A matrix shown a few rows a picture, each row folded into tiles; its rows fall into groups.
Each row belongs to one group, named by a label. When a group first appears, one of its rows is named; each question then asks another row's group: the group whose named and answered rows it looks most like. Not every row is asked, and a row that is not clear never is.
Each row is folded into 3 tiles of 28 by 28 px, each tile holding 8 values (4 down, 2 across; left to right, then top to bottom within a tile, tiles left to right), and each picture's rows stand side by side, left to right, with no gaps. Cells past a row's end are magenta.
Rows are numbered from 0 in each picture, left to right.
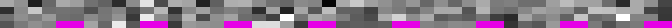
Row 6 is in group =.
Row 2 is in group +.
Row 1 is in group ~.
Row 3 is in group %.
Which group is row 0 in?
+
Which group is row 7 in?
%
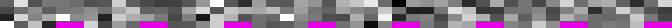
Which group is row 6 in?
~
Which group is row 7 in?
+
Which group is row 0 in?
~
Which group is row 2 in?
=
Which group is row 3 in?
%
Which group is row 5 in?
+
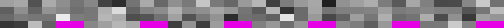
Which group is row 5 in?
~
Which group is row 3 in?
%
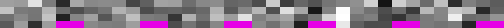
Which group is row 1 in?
+
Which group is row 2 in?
=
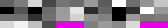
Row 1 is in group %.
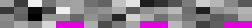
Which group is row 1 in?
=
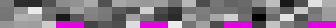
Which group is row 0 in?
+
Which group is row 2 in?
~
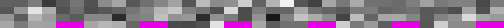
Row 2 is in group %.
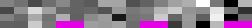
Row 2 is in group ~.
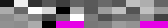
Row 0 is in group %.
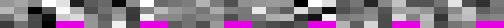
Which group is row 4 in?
~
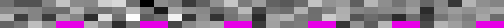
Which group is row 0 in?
~
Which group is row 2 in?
~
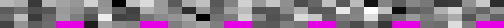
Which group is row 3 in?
+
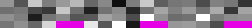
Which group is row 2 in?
%
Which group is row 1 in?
~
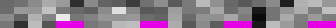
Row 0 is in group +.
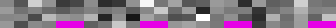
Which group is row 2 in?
%
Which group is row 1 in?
~
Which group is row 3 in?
=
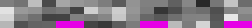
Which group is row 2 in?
~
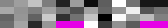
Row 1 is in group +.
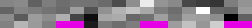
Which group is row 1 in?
=
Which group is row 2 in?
+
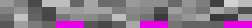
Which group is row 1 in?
%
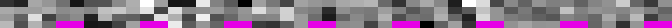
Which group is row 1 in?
=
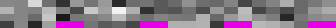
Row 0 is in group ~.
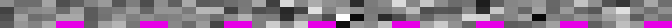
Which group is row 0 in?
=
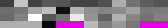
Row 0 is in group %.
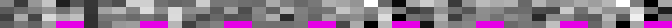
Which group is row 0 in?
=
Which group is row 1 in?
=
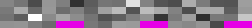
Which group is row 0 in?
%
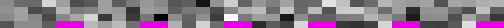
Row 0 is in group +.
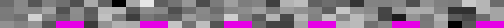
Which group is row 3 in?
=
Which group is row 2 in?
~
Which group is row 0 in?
%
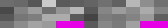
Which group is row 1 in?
=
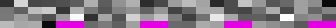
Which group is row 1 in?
=
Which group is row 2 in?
+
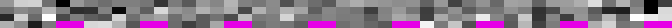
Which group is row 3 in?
%
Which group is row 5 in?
~
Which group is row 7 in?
=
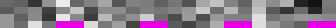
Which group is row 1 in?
~
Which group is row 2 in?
=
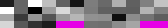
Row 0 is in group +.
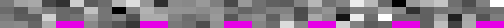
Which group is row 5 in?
+
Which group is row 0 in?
+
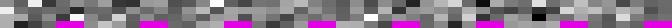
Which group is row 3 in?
=
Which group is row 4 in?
%
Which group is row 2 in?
=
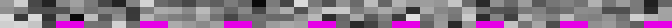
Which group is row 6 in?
~
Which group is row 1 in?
~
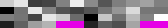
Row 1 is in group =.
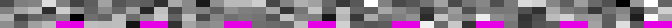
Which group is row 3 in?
%
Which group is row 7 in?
~
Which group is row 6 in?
+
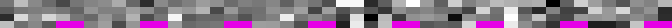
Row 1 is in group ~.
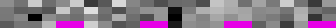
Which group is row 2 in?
=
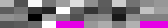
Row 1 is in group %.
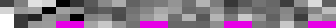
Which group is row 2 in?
=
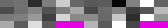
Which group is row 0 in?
~
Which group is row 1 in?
~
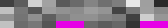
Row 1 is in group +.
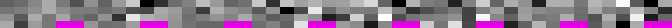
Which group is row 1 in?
=
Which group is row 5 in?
~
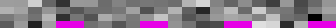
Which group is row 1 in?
=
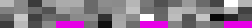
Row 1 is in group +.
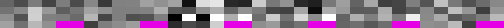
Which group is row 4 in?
=
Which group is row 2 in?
=
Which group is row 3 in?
=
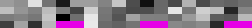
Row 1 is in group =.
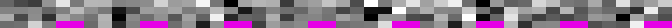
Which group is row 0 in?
~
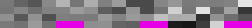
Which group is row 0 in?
~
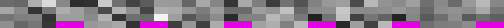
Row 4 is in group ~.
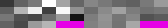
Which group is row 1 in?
+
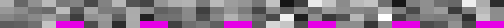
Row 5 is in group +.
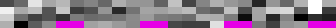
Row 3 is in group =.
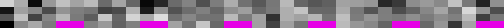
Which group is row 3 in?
+
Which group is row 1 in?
=
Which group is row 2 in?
~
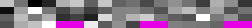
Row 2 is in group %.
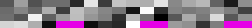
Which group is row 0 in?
%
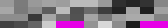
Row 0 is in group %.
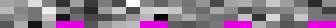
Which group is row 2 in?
=
